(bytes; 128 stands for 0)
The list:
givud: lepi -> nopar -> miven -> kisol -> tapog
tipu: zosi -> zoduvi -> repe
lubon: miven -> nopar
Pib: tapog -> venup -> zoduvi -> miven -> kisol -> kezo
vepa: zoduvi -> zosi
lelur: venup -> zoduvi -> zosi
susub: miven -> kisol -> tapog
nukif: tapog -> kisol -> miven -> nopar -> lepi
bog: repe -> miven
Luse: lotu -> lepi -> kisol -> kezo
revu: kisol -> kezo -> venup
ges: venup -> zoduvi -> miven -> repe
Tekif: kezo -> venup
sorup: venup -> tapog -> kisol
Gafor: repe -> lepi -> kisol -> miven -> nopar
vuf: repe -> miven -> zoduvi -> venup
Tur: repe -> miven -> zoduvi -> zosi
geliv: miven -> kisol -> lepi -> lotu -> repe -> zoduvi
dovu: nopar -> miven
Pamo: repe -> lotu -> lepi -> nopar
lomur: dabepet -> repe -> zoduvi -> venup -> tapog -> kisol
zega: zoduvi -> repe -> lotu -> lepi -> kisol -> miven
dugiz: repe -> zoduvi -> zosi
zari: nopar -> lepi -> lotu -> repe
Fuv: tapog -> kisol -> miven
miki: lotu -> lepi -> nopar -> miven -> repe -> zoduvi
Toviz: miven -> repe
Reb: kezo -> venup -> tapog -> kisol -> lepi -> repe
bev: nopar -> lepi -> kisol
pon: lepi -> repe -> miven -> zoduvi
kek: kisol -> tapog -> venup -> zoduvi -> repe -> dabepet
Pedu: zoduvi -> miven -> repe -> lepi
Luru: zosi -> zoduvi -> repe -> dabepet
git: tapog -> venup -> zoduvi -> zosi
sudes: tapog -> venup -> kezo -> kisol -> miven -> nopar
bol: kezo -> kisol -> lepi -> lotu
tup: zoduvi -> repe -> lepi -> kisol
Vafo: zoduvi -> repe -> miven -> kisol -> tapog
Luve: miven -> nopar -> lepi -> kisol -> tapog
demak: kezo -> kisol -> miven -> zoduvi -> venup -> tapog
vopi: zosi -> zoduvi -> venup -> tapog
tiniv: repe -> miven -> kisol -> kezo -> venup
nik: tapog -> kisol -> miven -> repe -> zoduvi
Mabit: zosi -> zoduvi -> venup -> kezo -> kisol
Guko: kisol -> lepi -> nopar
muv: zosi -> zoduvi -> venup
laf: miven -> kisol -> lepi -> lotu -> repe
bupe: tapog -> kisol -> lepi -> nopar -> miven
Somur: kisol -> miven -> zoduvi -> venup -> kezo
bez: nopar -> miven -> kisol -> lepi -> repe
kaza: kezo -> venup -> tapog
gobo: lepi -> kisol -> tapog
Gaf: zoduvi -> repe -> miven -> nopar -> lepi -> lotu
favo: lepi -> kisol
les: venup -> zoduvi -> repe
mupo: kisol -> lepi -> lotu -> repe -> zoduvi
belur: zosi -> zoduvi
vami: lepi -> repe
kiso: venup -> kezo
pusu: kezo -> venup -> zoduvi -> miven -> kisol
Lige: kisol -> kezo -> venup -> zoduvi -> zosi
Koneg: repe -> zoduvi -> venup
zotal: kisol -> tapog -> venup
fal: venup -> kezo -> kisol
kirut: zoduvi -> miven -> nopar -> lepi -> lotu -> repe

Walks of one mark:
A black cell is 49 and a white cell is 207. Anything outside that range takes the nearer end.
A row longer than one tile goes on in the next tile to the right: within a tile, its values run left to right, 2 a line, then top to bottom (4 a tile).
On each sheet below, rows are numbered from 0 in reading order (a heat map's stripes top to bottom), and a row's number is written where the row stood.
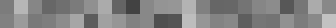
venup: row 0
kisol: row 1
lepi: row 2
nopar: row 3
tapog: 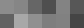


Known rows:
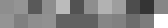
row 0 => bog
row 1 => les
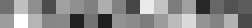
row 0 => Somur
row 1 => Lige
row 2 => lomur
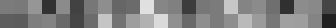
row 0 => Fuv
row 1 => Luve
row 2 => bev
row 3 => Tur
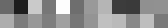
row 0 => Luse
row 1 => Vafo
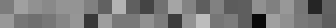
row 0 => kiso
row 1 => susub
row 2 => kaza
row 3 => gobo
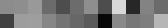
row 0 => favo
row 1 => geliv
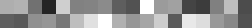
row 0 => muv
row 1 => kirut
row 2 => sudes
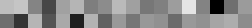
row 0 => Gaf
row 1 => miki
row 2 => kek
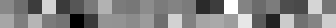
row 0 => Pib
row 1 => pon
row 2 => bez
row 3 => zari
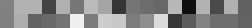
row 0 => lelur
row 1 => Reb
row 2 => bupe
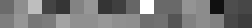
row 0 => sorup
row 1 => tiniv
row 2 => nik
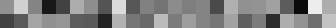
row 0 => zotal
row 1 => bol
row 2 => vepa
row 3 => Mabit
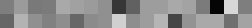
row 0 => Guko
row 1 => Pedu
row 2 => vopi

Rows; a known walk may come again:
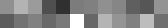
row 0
les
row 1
Toviz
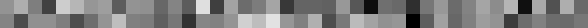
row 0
revu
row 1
Tekif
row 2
laf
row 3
lomur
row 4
git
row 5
lubon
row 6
bupe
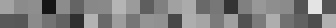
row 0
nukif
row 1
miki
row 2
vami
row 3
dugiz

